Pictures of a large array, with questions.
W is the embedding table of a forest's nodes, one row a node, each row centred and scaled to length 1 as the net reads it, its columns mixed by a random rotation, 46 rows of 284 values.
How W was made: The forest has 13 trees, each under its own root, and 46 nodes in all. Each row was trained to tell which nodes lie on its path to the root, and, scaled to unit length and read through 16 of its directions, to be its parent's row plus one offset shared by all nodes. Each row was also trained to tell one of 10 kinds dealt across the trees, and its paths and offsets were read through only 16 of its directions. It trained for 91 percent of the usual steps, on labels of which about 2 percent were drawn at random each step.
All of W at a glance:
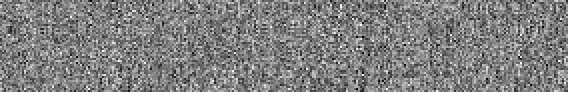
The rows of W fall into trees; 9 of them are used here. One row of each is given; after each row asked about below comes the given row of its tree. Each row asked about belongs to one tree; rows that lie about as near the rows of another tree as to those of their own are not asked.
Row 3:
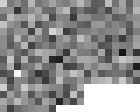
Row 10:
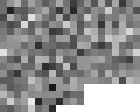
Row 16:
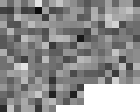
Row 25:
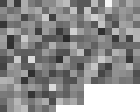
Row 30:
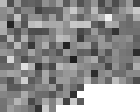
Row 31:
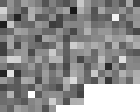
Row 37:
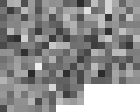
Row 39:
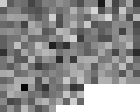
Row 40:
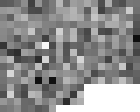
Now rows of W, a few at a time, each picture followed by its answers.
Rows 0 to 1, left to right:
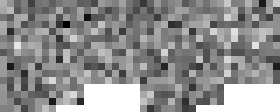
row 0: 39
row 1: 40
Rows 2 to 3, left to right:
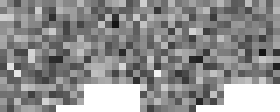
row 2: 25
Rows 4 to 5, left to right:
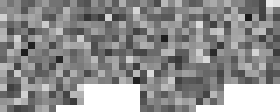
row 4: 30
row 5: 40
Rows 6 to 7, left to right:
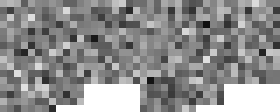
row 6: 37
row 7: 25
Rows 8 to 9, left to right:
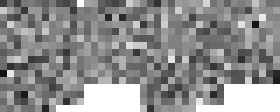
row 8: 40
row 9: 25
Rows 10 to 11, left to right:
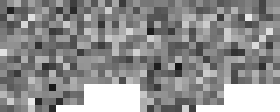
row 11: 30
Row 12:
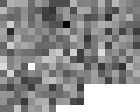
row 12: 31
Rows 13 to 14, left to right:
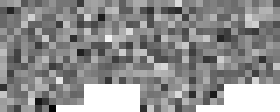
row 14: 16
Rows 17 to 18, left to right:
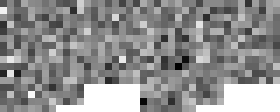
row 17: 31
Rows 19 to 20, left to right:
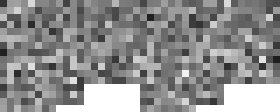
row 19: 31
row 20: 31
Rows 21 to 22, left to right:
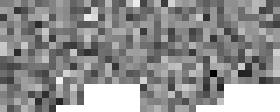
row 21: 3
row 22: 37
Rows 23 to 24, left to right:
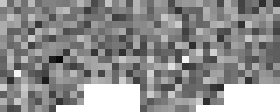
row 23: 3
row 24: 31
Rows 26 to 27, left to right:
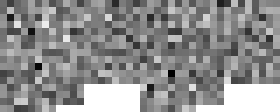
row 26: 30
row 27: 30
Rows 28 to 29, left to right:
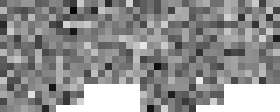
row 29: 25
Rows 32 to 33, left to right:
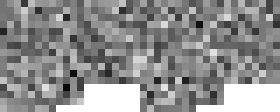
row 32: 37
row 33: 37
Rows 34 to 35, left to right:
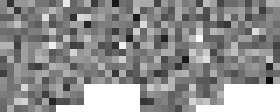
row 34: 3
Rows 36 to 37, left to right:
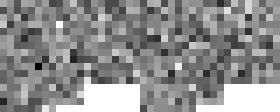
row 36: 30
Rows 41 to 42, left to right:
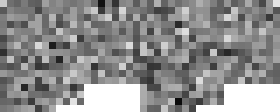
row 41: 39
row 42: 3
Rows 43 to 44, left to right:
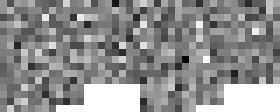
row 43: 3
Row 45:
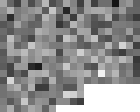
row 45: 39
